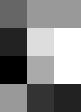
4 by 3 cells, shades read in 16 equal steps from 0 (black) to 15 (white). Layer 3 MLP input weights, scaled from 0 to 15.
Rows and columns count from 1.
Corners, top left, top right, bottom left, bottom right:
6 9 9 2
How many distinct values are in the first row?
2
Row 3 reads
0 10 15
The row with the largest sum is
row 2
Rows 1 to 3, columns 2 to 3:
9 9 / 13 15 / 10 15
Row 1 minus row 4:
-3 6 7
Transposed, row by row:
6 2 0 9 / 9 13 10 3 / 9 15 15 2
